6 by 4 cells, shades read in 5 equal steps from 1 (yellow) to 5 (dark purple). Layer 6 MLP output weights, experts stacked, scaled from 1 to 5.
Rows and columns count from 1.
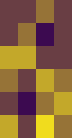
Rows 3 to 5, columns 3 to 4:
4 4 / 2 3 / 3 2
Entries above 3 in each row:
3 3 2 1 2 1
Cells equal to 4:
10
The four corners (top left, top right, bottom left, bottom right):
4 4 2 3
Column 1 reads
4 4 2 3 4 2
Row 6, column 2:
4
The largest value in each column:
4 5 5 4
